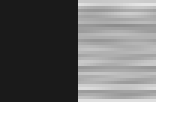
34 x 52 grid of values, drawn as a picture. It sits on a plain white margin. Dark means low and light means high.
It is made of 1 by 2 panels. Panel 1,1: very low, flat. Panel 1,2: high, streaked across.
